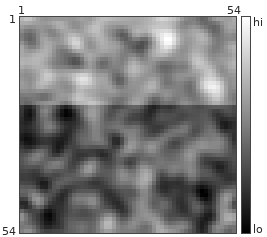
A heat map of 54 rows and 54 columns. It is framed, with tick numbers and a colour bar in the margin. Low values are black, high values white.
Grain: blotchy. Lone odd cells: none. Seam: horizontal, 40% of the way down, the top part higher.
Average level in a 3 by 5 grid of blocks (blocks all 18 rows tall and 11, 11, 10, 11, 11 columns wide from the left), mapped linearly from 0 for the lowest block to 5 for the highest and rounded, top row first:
5 5 4 5 5 / 0 2 2 1 2 / 0 1 2 1 0
